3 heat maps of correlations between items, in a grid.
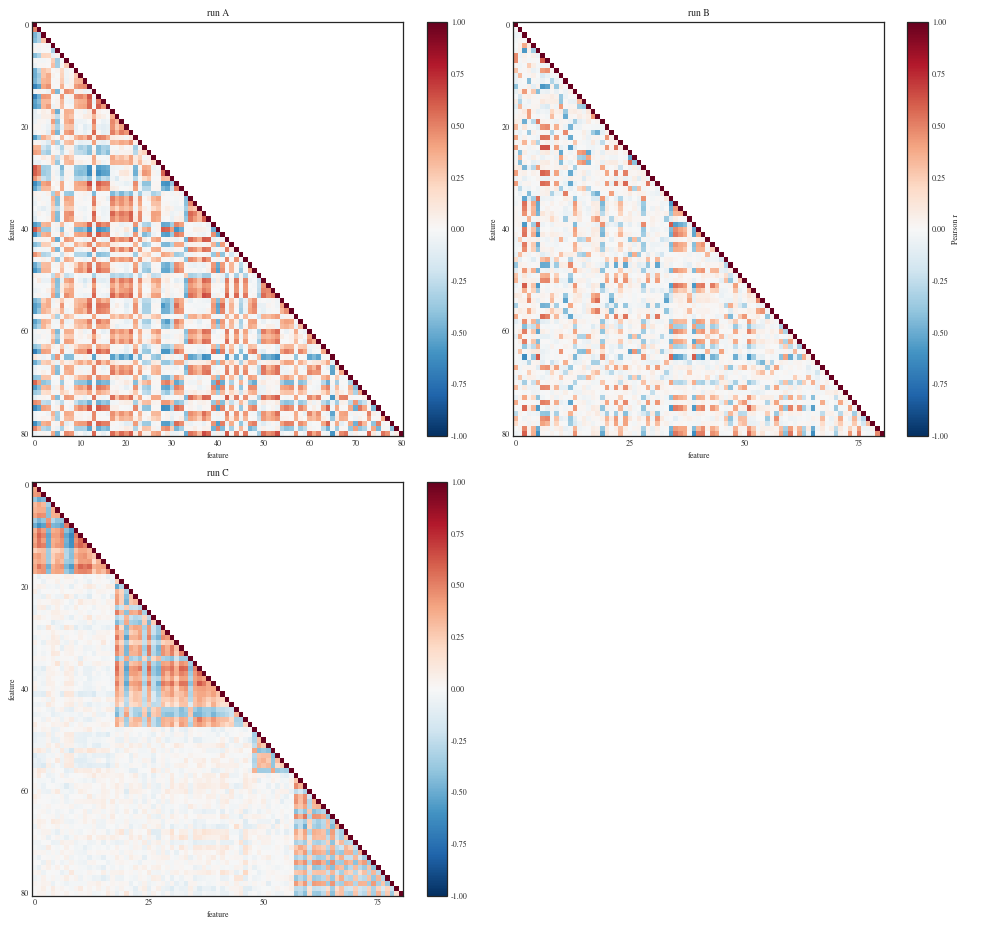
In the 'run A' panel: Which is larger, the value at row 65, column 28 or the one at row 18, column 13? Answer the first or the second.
the second
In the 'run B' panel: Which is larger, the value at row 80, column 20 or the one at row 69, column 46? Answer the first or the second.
the first
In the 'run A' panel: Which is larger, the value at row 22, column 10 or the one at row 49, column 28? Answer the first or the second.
the first
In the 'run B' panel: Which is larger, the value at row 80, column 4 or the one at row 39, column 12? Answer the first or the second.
the first
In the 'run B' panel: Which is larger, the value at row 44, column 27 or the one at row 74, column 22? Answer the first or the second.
the second
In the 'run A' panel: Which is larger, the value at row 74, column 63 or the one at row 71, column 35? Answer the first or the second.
the second
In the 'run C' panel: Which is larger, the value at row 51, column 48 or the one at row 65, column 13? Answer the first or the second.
the second
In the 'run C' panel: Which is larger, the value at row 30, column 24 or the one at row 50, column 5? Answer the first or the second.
the second
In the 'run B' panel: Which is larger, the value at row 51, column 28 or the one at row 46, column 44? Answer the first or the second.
the second
